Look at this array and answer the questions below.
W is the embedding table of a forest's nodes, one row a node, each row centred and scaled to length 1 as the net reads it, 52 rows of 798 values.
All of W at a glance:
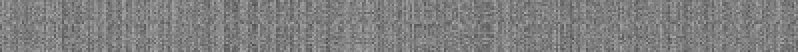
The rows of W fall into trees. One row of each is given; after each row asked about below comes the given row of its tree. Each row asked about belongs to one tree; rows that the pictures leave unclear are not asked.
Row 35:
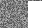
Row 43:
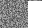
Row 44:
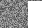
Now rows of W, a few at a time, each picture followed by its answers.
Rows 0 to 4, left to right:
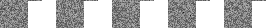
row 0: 44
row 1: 43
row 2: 44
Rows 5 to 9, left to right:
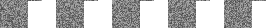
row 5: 44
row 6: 44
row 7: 35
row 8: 44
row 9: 43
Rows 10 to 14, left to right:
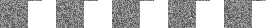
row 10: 44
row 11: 44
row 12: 43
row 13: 43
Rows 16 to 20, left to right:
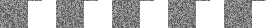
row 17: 43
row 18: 43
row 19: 44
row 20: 35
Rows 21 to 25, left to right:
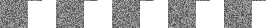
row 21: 43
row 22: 35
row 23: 35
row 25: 44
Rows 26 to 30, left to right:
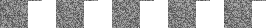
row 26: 44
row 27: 44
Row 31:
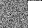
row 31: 35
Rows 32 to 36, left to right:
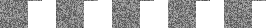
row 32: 43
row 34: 44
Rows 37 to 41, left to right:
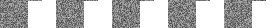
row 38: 43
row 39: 43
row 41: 35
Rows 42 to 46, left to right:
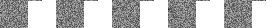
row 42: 43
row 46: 35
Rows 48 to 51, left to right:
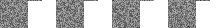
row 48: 44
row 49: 44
